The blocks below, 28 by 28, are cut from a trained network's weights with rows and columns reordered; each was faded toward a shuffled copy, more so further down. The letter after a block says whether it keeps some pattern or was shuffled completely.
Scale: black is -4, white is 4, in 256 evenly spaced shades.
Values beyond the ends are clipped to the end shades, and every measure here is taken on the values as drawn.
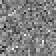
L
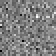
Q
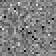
L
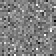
Q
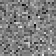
L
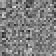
Q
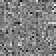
Q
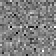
Q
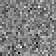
L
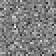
L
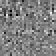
Q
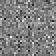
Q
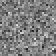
L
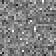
L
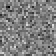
L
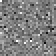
L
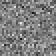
Q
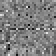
Q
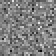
L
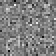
Q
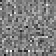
Q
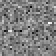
Q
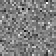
L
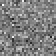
Q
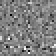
Q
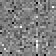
Q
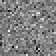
L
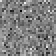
Q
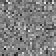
Q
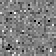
L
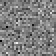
L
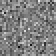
L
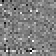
Q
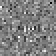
Q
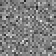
Q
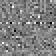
Q
